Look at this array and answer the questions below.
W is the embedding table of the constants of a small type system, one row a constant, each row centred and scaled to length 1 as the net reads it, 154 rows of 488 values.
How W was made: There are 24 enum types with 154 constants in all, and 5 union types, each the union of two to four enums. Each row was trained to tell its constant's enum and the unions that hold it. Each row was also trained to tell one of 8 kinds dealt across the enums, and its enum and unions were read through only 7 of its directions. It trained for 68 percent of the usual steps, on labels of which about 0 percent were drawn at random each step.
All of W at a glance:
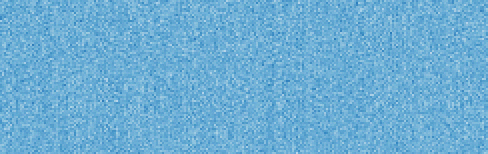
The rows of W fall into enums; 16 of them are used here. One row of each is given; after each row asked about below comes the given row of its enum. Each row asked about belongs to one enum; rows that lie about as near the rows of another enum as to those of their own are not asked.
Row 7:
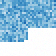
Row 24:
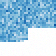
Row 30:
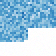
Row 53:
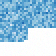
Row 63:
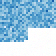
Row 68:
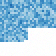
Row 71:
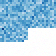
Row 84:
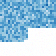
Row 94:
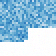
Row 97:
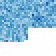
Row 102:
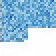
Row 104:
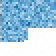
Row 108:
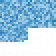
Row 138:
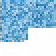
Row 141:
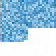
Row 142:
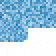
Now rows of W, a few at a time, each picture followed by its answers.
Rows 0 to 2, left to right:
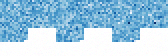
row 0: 141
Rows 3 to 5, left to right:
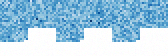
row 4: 71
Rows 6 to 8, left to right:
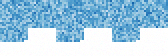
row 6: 63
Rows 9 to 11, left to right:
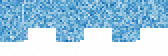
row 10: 108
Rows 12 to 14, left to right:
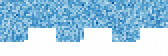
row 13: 7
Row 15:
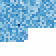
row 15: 71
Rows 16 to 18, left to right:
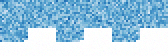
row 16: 94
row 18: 142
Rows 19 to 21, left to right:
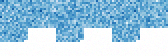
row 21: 97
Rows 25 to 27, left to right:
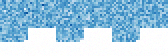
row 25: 138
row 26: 68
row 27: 142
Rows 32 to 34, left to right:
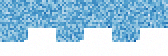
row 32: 7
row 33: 141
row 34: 142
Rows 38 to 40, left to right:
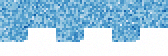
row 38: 53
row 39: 71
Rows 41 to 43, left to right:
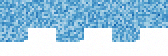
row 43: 141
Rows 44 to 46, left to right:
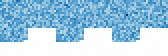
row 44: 30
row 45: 30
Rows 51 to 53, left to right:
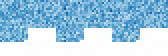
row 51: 7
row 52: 97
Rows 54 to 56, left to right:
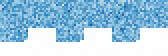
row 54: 71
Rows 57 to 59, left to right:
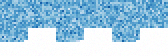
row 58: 24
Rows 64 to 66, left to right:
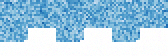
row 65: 63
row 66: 84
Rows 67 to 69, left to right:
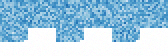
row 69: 141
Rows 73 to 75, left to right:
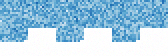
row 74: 108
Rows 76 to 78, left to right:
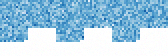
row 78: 7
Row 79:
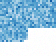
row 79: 53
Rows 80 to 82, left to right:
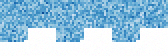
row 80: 142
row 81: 7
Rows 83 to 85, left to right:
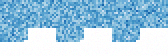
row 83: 30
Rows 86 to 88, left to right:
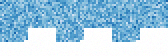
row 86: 97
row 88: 24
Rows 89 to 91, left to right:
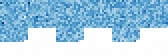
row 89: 97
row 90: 84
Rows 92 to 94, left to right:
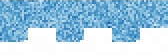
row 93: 142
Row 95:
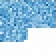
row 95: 53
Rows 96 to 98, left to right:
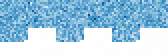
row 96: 97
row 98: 97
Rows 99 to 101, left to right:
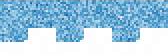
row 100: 142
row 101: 7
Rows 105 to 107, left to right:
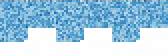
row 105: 71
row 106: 94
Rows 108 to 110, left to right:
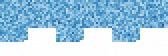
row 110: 94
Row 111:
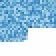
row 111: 141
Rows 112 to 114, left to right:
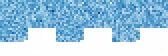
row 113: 108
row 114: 68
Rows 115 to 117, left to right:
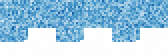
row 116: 84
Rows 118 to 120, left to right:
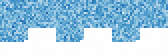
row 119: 142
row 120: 108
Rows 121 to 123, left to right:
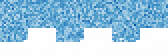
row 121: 141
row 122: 94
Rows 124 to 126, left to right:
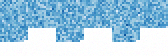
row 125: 71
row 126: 138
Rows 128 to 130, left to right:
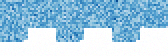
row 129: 141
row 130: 138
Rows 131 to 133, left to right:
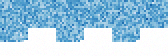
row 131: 24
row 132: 63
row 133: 94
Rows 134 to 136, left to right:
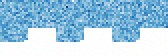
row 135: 138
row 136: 84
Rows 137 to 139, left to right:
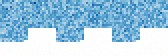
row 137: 53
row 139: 108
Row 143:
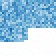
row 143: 24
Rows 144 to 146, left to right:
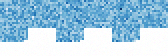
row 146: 97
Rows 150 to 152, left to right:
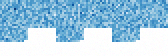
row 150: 108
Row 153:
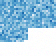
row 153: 30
